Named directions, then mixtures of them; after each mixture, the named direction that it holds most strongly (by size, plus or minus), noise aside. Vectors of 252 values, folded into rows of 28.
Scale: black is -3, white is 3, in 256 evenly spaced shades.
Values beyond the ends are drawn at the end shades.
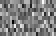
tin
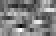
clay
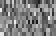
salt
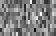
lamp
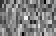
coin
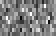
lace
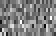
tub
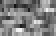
clay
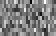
lamp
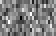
lace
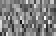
tub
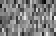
coin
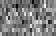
lace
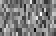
lamp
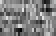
clay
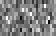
lace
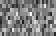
lace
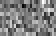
tin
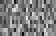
coin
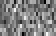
coin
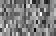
lamp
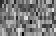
coin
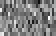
salt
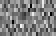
tin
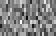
tub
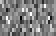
lace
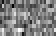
coin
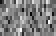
lace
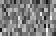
lamp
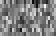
lace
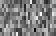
lamp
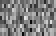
coin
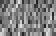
coin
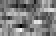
clay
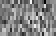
coin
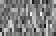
lamp
